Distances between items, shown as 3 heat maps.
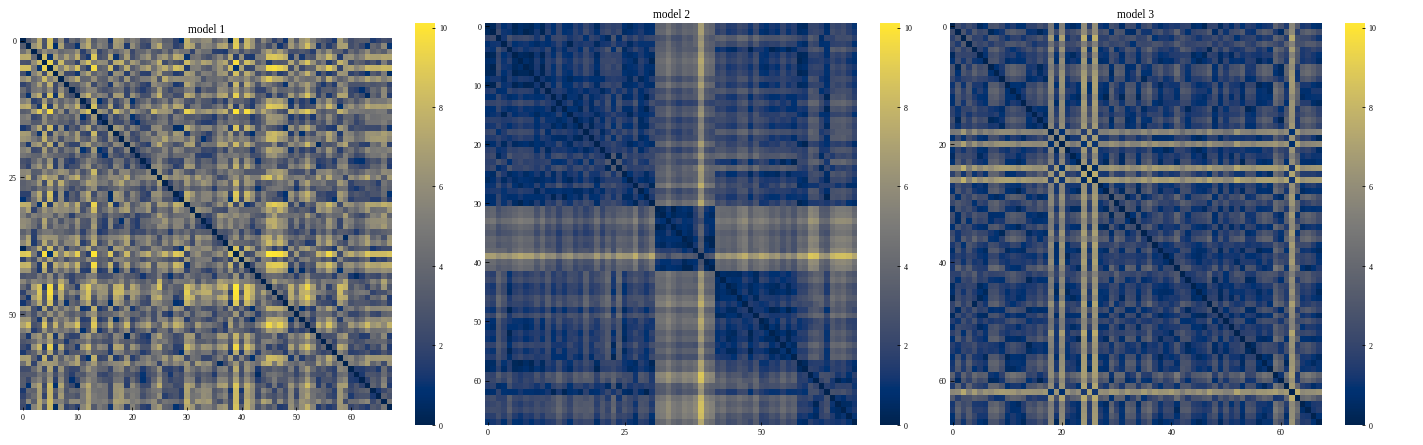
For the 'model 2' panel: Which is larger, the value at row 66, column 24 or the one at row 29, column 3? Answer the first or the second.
the first
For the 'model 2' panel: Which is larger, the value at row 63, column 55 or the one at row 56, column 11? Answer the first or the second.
the first
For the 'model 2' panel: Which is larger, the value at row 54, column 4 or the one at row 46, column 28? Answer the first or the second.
the second
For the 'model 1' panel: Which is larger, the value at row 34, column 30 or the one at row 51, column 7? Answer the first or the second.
the second
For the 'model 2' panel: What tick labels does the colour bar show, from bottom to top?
0, 2, 4, 6, 8, 10
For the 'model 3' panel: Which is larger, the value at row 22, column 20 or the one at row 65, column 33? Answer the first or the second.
the first
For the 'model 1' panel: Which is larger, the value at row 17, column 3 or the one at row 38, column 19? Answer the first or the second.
the second
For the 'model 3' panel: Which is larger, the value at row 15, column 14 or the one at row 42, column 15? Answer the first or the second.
the second
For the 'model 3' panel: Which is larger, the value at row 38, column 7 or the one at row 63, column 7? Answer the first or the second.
the first
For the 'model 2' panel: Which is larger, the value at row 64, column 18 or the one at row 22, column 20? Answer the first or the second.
the first
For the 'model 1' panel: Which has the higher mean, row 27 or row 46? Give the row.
46
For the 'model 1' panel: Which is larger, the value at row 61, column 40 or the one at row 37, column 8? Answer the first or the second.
the second
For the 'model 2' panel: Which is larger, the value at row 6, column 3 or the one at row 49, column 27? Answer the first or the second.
the second
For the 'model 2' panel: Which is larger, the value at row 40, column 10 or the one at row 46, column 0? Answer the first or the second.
the first
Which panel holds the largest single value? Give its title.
model 1
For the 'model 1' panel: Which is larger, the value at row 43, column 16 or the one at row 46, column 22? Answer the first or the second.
the second
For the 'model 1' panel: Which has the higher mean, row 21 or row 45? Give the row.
45
